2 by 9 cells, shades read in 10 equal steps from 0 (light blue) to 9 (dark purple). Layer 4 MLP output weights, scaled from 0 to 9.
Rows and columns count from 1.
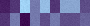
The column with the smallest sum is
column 5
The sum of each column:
15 11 9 8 7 11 8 8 11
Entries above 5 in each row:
4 5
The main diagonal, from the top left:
8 4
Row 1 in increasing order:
0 1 2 2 4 6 7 7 8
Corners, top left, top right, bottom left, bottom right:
8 6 7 5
